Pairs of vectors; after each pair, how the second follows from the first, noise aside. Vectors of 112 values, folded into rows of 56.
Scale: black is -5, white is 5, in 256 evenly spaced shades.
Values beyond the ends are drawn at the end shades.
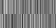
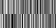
scaled up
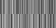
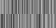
sign-scrambled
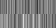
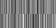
sign-scrambled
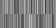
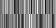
scaled up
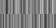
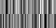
scaled up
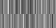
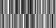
scaled up
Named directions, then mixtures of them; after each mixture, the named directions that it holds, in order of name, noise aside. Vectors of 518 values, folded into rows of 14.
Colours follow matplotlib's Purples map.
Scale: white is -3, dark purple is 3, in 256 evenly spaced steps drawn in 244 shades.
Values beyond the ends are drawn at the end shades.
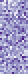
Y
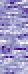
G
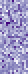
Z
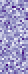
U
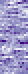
G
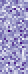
U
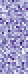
U, Z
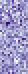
U, Z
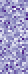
U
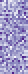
Y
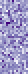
Z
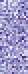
Y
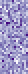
Z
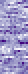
G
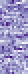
G, Z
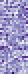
G, Y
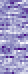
G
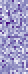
Z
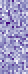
Z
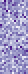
Y, Z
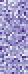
Y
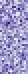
U, Z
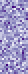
U
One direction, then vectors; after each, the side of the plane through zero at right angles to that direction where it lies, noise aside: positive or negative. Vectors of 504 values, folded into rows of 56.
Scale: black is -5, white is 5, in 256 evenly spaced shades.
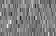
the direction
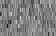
negative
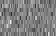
positive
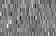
positive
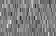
positive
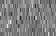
positive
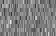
positive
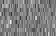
positive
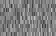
negative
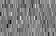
negative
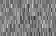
positive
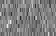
positive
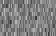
negative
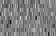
negative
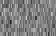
negative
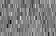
negative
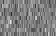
positive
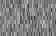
positive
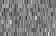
positive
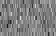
negative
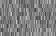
negative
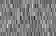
positive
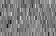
negative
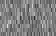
positive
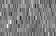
positive
